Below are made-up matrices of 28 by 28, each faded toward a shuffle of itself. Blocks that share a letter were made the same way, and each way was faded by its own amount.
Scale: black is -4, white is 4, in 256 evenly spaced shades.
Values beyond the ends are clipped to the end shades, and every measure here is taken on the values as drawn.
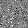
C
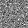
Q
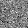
Q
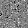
C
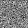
Q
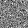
Q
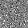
C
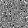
C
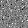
C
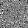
C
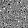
C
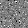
C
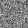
Q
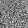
Q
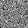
Q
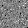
C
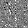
C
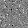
C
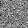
Q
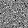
Q
